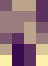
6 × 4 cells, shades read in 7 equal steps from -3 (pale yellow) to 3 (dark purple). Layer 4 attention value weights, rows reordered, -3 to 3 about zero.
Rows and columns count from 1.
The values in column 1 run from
-3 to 1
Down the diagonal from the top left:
1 0 -1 0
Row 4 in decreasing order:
2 1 0 -1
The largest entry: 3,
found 2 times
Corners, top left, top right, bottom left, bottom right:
1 2 -3 -3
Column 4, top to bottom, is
2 2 1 0 -2 -3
